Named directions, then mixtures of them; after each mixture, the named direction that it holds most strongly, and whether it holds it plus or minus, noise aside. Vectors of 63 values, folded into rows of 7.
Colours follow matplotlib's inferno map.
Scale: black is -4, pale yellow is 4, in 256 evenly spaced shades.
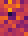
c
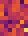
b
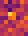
c, minus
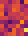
b, plus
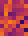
b, minus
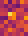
c, minus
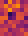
c, plus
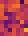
b, plus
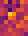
c, minus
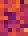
b, plus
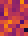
b, minus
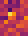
c, minus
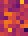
b, minus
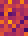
b, minus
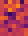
c, plus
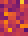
b, minus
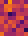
c, plus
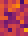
b, plus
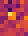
c, minus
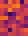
c, plus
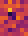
c, plus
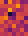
c, plus
